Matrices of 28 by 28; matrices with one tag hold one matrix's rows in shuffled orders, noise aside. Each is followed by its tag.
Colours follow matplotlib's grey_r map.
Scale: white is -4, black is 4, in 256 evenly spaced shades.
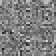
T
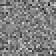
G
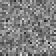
G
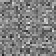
T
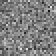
G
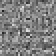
T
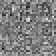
T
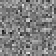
T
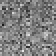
T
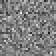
G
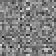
T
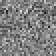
G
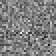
G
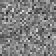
G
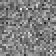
G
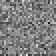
G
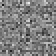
T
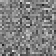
T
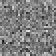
T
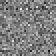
G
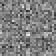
T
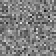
G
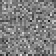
G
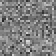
T
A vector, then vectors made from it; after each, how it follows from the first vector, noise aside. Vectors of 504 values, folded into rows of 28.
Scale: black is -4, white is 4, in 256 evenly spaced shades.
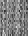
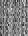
reversed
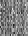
wrapped around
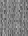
shrunk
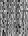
negated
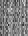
reversed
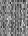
wrapped around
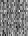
negated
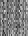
negated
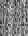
reversed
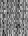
negated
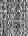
negated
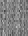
shrunk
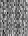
negated
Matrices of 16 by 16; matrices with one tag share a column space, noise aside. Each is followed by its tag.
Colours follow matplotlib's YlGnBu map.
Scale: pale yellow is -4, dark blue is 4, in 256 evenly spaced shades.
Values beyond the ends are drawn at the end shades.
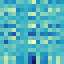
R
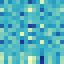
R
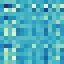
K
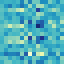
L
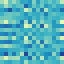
L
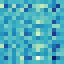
K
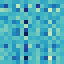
K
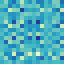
L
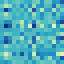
L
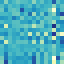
R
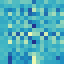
R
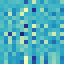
R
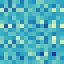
L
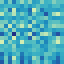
R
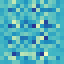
L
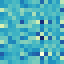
L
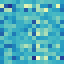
K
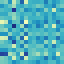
L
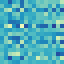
L
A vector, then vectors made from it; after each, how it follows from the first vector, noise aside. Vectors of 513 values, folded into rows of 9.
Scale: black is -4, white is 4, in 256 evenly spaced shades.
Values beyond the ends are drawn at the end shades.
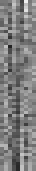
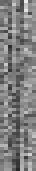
copied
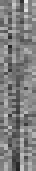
copied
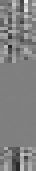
partly zeroed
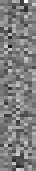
sign-scrambled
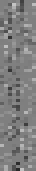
partly zeroed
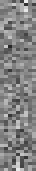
sign-scrambled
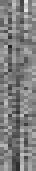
copied
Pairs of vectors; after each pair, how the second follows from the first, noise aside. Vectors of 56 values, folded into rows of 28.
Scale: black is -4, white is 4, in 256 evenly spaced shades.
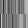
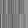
shrunk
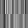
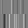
partly zeroed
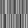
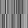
sign-scrambled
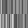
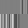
partly zeroed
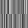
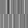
partly zeroed
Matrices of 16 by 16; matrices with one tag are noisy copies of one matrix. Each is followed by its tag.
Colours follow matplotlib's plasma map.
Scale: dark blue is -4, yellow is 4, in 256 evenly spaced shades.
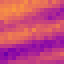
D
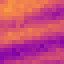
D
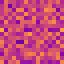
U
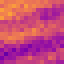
D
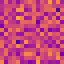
U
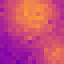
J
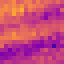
D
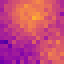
J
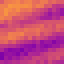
D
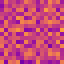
U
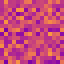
U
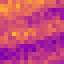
D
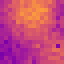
J
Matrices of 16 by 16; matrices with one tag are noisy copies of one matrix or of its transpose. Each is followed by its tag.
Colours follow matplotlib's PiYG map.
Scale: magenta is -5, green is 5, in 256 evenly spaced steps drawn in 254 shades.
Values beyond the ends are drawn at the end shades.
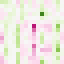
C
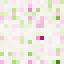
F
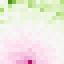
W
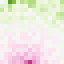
W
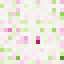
F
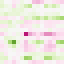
C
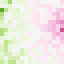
W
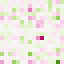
F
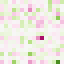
F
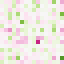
F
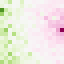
W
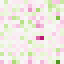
F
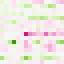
C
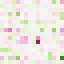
F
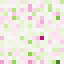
F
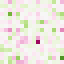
F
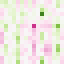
C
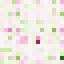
F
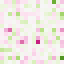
F
